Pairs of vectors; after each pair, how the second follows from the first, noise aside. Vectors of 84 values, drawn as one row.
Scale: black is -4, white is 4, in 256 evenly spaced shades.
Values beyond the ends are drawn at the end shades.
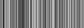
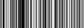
scaled up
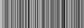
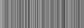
shrunk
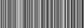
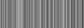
shrunk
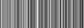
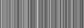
shrunk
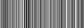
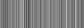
shrunk
